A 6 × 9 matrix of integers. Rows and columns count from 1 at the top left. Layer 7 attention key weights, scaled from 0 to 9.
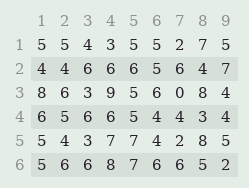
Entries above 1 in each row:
9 9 8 9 9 9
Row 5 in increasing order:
2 3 4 4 5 5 7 7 8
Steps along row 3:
down down up down up down up down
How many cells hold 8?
4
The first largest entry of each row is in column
8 9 4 1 8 4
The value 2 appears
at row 1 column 7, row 5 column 7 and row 6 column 9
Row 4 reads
6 5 6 6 5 4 4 3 4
